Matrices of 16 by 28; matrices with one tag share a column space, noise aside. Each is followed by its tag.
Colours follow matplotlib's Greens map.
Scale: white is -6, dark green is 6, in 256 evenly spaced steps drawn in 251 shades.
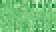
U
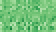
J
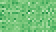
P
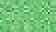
P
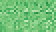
P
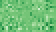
J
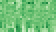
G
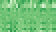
U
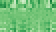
U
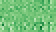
J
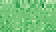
U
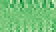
U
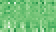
G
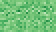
P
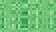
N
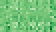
J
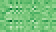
P
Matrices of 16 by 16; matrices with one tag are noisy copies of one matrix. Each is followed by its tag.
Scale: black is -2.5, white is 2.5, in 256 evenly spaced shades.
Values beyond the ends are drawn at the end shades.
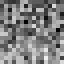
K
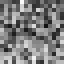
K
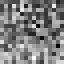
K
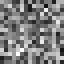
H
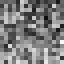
K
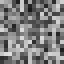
H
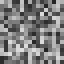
H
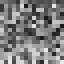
K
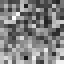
K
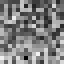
K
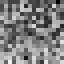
K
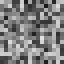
H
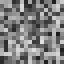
H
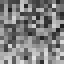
K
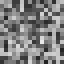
H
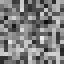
H
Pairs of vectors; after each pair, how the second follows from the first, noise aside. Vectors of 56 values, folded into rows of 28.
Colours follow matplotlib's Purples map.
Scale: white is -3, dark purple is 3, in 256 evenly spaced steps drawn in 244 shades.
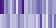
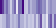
copied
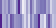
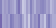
shrunk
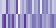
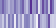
reversed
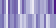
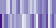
reversed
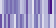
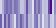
copied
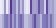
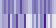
reversed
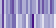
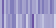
shrunk
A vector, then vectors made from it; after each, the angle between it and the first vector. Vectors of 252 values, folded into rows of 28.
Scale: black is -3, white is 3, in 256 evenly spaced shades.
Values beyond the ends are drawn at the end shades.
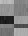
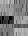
nearly parallel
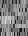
partly opposed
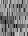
partly aligned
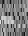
partly opposed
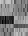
nearly parallel
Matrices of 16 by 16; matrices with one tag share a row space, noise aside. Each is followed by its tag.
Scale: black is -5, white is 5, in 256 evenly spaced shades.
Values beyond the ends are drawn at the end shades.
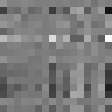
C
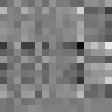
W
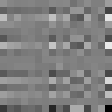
C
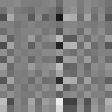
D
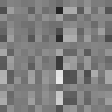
D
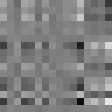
W
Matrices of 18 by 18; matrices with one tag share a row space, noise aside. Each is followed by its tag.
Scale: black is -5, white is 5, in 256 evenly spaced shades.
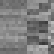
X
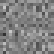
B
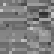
X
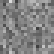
B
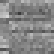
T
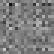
B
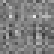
B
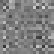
B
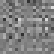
B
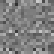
B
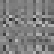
B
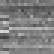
T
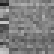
T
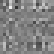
B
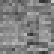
X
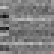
T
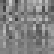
B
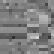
X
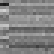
T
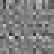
B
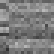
T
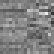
X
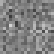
B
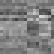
X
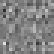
B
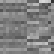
X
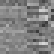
X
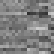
X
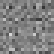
B
